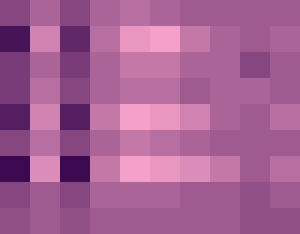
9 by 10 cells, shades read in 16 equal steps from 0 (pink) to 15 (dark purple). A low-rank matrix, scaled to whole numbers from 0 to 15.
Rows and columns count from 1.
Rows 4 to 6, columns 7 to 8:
7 6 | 3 6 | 6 7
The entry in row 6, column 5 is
4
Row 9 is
8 7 8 7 7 7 7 7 8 8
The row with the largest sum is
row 9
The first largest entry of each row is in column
1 1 1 1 1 1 1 1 1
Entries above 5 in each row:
9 5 8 7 4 7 3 10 10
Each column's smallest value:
8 2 8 4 0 0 2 4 6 5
